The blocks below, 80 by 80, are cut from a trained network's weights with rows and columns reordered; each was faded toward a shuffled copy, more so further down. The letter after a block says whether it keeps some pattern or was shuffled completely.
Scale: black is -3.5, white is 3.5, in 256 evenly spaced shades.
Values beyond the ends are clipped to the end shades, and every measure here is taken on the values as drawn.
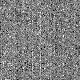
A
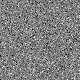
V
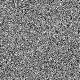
V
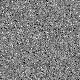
V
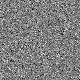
V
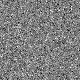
V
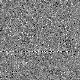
A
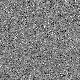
V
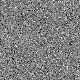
V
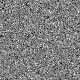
V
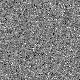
V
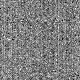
A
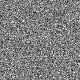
V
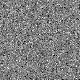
A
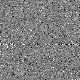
A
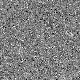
V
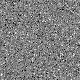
V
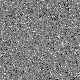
V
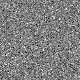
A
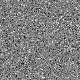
A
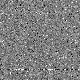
A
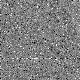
A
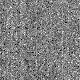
A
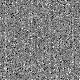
A
